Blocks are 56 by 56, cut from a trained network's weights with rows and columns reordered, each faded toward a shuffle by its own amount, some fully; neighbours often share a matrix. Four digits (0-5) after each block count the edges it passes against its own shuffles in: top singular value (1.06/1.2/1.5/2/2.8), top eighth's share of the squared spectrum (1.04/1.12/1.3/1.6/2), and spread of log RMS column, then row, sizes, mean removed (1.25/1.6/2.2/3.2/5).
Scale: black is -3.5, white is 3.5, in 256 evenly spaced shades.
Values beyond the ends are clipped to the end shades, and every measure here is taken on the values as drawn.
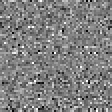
3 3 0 2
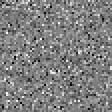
0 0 0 0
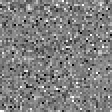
2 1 0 1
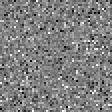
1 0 0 0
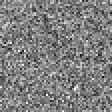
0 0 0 0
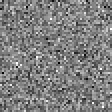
2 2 0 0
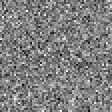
0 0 0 0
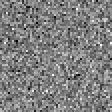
0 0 0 0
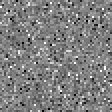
0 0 0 0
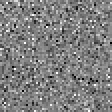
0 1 0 0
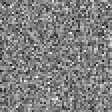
1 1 0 0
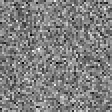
1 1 0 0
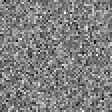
0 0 0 0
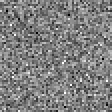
1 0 0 0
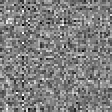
3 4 2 2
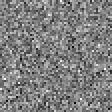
0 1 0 0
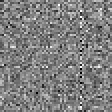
3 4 2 2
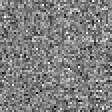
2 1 0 0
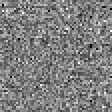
1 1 0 0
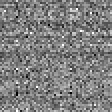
3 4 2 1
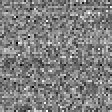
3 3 0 1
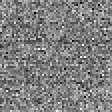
2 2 0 0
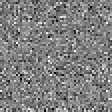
3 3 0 2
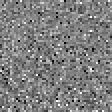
1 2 0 1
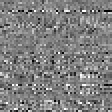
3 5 0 4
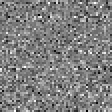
3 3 1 2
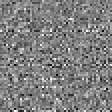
4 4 1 3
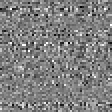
3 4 0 3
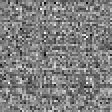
3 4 2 1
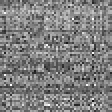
4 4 2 2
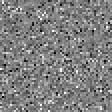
2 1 0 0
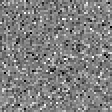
1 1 0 1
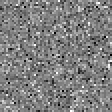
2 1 0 1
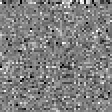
3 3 0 2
